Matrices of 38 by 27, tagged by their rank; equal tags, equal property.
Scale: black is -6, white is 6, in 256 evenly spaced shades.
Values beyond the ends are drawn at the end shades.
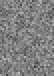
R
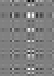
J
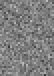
R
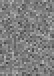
R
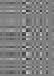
J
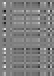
J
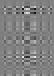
J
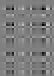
J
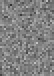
R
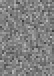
R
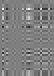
J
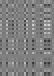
J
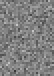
R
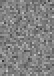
R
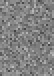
R
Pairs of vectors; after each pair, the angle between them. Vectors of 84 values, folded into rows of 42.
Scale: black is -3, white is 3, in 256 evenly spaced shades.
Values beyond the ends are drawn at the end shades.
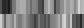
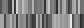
partly aligned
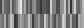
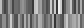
orthogonal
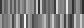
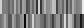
nearly opposite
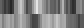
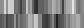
nearly opposite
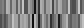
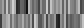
partly aligned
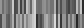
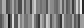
partly aligned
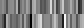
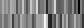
orthogonal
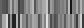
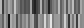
orthogonal
